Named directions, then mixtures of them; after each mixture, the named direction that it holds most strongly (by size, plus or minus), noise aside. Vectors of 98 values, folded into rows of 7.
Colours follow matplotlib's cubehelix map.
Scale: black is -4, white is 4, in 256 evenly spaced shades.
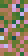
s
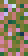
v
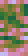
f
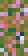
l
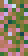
v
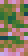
f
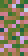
s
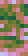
f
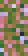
l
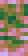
f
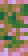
f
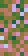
s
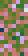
s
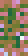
l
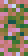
v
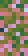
s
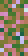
l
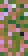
v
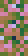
s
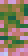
f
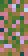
s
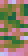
f
